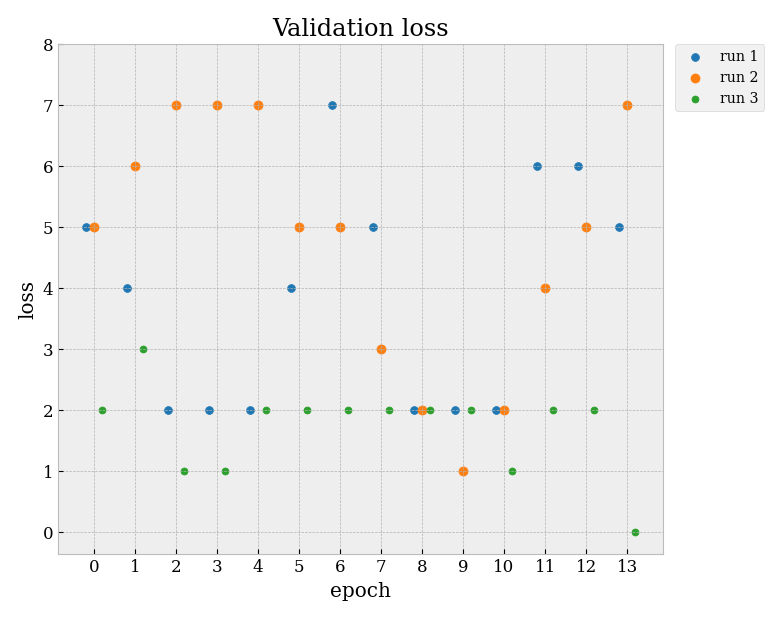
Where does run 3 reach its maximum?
1
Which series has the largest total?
run 2
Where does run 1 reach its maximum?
6
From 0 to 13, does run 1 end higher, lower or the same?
the same
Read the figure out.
Title: Validation loss
x-axis: epoch, ticks 0 1 2 3 4 5 6 7 8 9 10 11 12 13
y-axis: loss, ticks 0 1 2 3 4 5 6 7 8
Legend: run 1, run 2, run 3
Values:
run 1: 5 4 2 2 2 4 7 5 2 2 2 6 6 5
run 2: 5 6 7 7 7 5 5 3 2 1 2 4 5 7
run 3: 2 3 1 1 2 2 2 2 2 2 1 2 2 0
